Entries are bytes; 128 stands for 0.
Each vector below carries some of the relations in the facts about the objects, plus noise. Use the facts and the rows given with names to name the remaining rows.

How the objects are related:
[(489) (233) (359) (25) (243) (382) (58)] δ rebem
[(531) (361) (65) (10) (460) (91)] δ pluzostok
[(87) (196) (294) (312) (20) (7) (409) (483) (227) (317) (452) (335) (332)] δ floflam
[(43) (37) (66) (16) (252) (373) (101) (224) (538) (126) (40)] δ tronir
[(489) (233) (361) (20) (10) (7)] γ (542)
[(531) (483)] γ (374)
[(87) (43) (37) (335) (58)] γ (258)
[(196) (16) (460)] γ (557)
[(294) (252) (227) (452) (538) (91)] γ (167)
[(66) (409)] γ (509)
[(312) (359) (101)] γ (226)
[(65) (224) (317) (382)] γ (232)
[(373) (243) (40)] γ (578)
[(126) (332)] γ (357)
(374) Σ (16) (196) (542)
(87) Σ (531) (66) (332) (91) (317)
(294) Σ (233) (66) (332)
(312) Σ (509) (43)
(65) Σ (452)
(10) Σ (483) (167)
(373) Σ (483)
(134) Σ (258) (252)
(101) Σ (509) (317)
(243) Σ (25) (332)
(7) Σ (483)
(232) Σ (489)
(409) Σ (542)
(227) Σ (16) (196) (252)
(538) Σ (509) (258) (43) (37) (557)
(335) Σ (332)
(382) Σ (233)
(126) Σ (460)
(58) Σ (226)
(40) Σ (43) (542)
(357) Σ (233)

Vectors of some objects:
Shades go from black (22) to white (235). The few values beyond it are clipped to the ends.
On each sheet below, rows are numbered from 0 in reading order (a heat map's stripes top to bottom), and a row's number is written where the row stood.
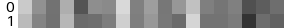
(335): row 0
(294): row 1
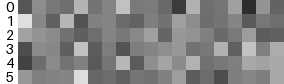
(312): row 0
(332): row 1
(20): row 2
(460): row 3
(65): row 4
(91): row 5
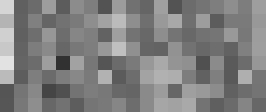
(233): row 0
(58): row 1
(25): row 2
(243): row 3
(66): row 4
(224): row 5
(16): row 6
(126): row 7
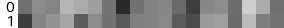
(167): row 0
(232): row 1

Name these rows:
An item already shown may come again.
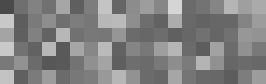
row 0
(65)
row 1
(243)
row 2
(359)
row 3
(317)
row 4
(196)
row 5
(243)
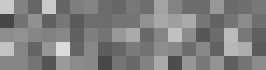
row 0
(332)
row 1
(126)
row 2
(7)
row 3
(483)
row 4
(43)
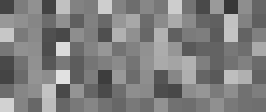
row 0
(538)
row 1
(7)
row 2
(489)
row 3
(361)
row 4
(126)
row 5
(373)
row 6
(357)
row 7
(332)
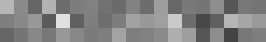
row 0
(332)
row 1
(10)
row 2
(101)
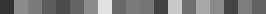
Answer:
(227)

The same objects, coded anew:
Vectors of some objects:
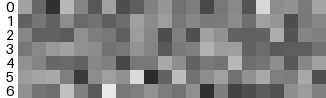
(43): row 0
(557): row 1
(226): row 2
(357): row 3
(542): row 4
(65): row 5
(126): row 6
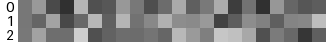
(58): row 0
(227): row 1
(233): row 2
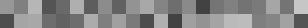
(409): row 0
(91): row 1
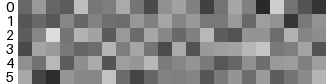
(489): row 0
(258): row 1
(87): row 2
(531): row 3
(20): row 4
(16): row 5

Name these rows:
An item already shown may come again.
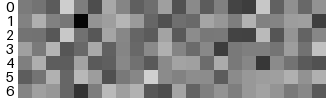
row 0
(538)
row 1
(10)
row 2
(538)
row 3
(409)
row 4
(359)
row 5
(317)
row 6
(361)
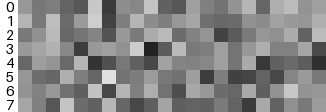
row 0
(483)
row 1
(452)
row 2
(312)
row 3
(65)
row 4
(243)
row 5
(126)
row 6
(7)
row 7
(40)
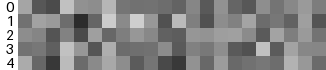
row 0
(224)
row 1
(460)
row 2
(167)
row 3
(101)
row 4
(373)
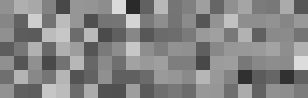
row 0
(65)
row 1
(332)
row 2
(66)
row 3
(317)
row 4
(196)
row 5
(382)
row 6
(66)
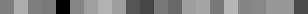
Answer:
(10)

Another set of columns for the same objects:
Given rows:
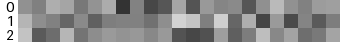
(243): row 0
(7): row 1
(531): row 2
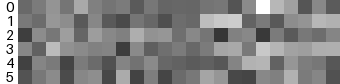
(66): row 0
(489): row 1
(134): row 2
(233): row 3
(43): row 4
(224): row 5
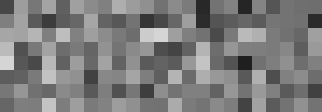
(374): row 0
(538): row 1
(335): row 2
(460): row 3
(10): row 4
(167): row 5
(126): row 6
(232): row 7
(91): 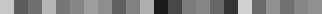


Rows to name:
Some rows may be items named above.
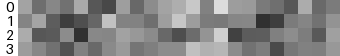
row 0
(483)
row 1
(227)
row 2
(65)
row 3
(20)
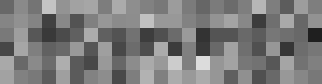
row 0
(357)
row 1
(196)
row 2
(538)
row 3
(40)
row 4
(483)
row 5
(452)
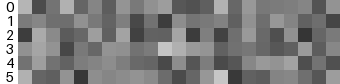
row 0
(460)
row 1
(126)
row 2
(40)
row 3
(409)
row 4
(101)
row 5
(65)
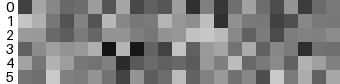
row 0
(40)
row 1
(312)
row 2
(20)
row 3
(373)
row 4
(359)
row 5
(58)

